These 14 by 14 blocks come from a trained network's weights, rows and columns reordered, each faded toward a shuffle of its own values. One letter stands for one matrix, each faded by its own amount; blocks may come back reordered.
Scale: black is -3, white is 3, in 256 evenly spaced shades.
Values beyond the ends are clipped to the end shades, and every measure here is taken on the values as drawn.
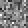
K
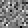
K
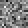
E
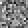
K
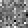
E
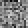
K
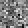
K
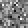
K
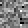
E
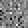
E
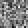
K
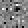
E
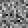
E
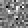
E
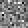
E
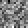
K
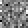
E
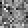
K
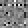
E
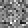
E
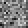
K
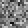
K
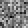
K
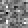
E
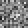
K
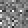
E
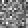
K
